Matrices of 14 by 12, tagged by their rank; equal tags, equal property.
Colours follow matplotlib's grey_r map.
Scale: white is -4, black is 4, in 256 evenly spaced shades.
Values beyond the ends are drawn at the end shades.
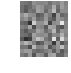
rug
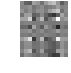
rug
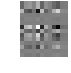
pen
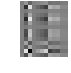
pen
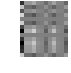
pen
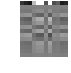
pen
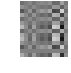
pen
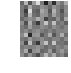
rug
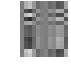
pen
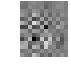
rug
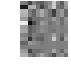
rug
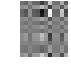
pen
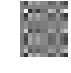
pen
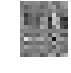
rug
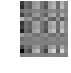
pen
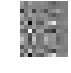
rug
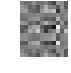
rug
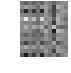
rug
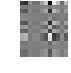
pen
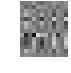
rug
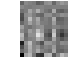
rug
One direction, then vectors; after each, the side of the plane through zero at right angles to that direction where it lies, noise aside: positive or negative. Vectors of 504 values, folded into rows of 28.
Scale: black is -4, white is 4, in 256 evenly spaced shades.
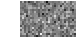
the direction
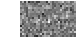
positive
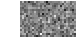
positive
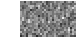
positive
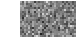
negative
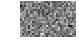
positive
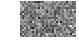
negative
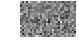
negative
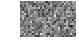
positive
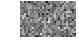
positive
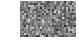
positive
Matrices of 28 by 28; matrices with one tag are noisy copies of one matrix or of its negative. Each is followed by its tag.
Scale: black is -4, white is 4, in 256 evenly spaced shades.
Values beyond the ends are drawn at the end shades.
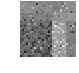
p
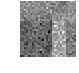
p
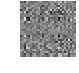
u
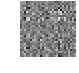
u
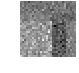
p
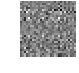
u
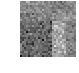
p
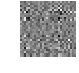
u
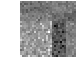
p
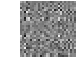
u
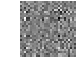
u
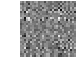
u
